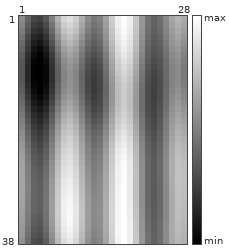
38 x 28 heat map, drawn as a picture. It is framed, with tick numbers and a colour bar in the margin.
Ninth with the lowest average: top left. Stripes: upright, repeating 3 times. Lone odd cells: none. Histogram: bell-shaped. Ninth with the highest average: bottom middle.
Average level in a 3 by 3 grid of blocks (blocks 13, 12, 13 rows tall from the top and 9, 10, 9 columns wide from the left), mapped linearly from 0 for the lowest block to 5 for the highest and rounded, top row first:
032
132
353
